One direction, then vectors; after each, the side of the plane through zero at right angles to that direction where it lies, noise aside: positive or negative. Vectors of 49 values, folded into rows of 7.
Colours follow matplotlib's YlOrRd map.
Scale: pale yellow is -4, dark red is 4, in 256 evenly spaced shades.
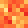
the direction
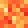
positive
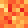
positive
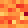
positive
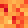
negative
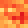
negative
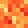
positive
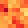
negative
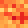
negative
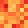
negative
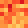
positive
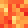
positive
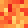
positive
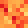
negative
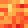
negative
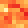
positive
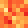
positive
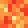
positive
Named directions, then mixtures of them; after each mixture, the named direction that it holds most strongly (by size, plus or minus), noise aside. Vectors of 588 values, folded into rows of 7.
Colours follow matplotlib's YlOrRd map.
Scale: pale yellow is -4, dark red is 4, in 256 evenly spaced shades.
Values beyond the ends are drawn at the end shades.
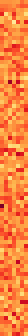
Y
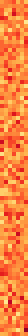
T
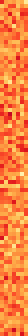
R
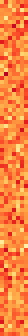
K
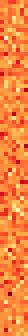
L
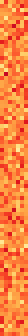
K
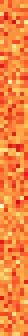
Y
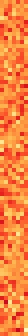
T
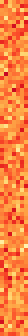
K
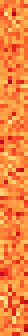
T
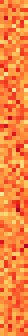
K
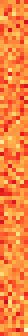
T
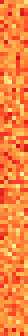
R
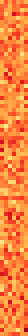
T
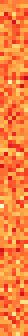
Y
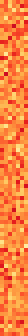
K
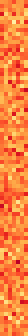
Y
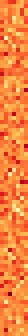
L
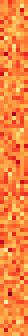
L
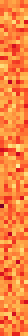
Y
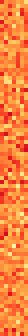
R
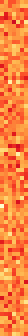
Y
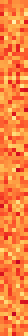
Y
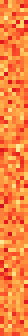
K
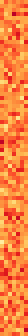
T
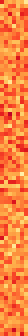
R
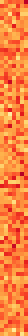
R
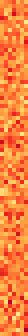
T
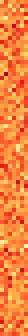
K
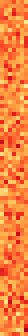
T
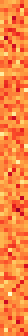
L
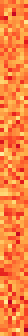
T
